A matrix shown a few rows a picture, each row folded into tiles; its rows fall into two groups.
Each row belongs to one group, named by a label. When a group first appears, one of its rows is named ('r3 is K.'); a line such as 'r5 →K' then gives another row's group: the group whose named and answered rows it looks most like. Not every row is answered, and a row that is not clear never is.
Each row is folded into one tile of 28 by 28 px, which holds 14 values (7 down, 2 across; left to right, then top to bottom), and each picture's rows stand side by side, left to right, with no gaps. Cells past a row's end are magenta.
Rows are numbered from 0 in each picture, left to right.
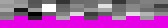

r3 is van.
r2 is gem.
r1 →van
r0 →van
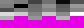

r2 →gem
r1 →gem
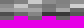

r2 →van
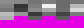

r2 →van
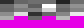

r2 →gem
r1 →van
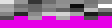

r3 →van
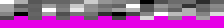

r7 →gem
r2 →van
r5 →gem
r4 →van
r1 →van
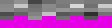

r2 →van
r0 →van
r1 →gem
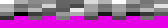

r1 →van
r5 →van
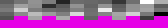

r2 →gem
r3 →van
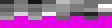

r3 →van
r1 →gem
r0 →gem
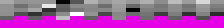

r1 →van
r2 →gem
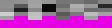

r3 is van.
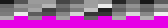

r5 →gem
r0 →gem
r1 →van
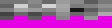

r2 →van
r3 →gem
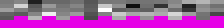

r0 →van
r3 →van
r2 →gem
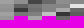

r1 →gem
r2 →van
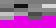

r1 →van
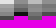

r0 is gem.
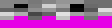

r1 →van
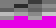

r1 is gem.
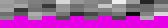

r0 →van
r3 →van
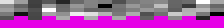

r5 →van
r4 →gem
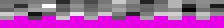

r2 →gem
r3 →gem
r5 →gem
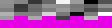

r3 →gem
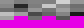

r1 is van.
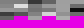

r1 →gem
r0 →van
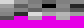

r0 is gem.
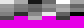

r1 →gem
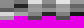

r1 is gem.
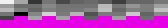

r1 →gem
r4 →gem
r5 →van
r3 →van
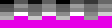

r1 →gem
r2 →gem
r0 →gem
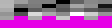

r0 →van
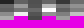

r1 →van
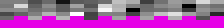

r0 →van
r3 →van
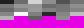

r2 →gem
